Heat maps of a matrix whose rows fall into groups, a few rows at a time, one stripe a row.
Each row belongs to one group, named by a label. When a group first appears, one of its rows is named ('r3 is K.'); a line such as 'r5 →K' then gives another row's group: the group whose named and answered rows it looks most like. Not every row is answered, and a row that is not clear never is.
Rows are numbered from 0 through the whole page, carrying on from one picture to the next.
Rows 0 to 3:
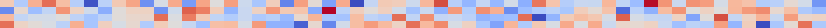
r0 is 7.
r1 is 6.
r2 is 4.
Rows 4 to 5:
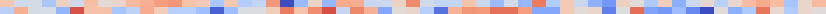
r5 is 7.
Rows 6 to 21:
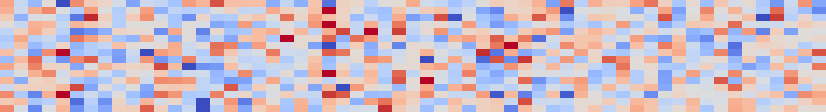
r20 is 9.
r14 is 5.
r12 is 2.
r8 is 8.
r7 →8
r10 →9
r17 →4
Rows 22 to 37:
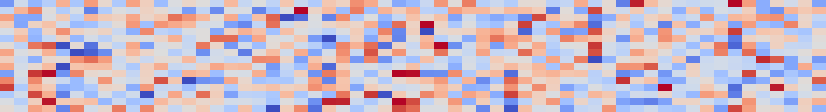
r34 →8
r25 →4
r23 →7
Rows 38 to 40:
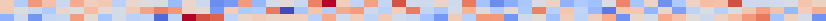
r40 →6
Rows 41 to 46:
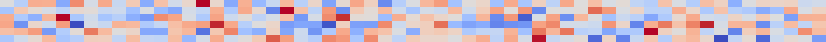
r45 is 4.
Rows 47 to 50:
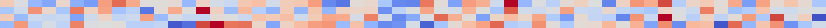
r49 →8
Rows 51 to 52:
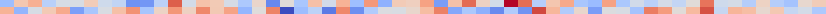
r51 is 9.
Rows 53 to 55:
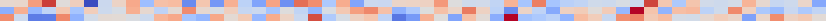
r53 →7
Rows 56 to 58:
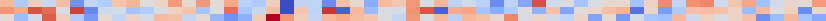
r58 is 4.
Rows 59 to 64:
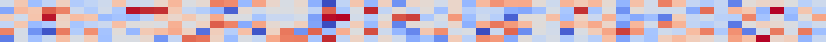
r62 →2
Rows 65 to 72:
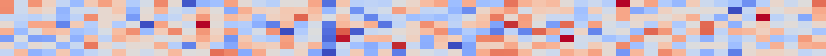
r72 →2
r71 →8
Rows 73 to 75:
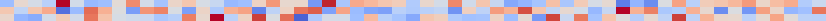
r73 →6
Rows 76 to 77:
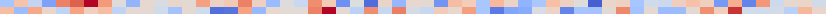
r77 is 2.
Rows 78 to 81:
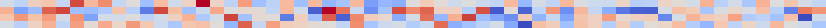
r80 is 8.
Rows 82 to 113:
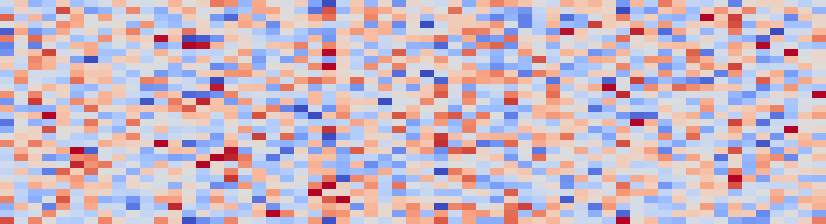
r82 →2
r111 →9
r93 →7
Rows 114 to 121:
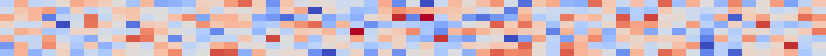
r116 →4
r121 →2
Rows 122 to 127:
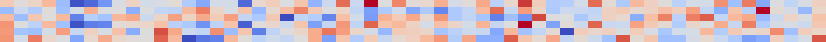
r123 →6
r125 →9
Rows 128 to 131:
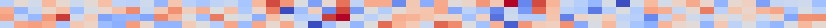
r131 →5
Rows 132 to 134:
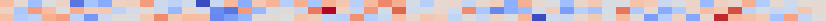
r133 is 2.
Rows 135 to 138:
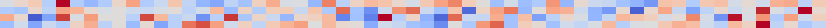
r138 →6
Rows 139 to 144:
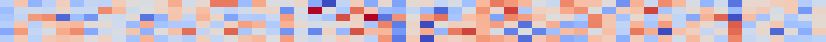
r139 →2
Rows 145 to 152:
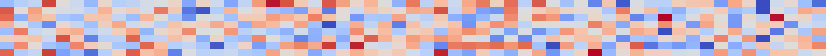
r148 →2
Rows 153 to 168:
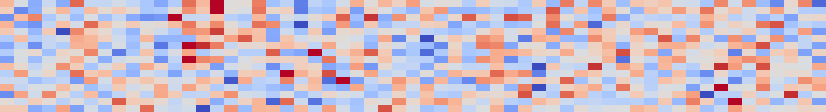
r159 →6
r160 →5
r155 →9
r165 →4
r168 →9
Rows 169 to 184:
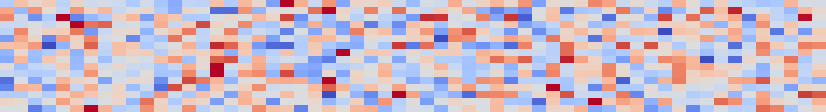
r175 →4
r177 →2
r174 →9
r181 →9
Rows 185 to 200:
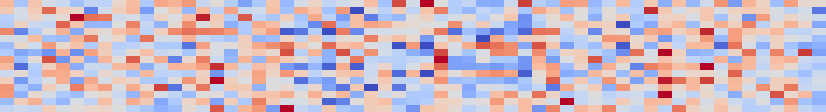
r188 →6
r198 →8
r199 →5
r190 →5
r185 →4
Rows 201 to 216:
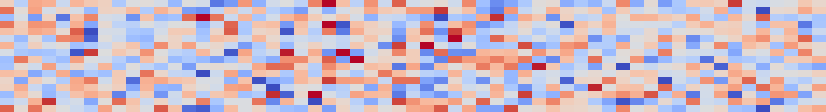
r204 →8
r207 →4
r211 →9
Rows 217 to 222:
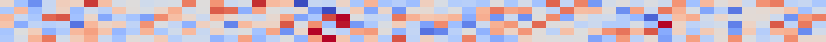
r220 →8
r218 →2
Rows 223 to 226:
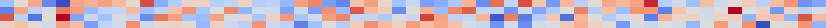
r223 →5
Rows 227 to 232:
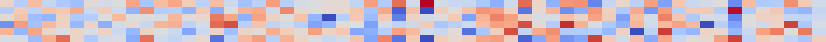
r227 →4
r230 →2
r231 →8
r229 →2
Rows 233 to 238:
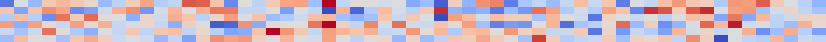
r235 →9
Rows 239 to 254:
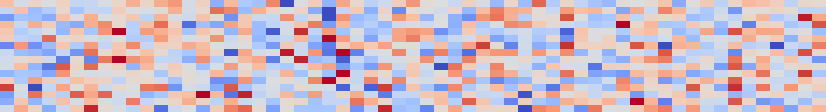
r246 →8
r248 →9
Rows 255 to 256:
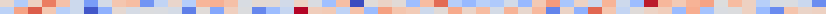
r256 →7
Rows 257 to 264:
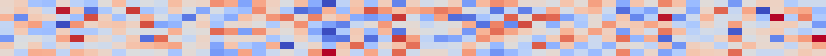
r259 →8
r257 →2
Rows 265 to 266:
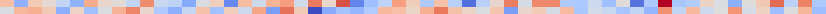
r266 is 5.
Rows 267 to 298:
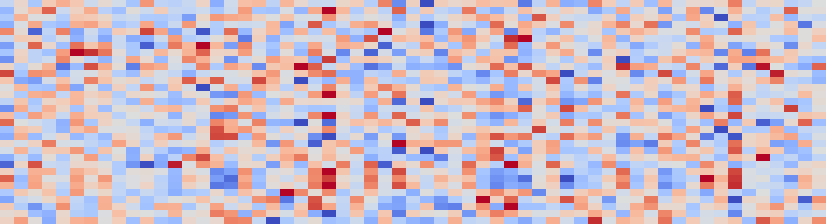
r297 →2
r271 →9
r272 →9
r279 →9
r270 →5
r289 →6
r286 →2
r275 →6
